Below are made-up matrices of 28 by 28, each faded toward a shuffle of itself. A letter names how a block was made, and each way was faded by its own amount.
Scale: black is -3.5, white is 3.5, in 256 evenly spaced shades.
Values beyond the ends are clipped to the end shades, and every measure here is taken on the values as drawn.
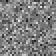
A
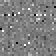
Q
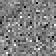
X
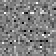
X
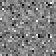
X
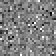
X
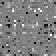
Q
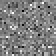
X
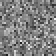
A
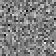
A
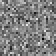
A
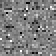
Q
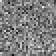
A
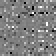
Q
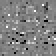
Q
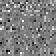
Q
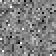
X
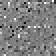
Q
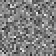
A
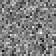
A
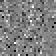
X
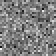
A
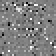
Q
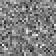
A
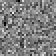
A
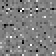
Q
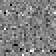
X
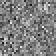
A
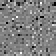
Q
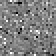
X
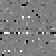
Q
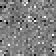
X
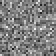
A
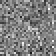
A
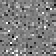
Q
